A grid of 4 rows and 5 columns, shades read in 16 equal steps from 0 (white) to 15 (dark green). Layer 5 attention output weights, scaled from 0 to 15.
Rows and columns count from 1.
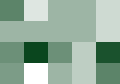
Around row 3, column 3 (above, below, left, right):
6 6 15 4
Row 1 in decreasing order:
10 6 6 3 2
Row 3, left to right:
9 15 9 4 14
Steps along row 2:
same same same down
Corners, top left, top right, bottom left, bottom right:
10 3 8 10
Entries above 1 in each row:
5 5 5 4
